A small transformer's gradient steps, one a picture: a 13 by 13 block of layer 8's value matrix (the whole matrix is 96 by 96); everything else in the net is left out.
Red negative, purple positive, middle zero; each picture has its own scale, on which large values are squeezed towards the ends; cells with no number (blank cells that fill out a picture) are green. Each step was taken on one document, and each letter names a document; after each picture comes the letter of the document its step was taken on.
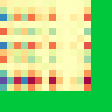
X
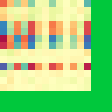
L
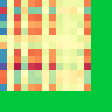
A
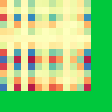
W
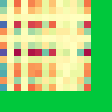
A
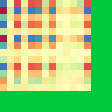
A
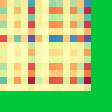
W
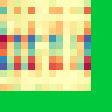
L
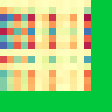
X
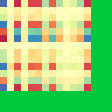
A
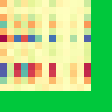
L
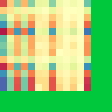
X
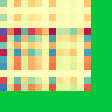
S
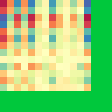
L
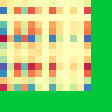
L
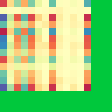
X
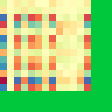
A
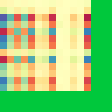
X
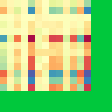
W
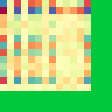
A
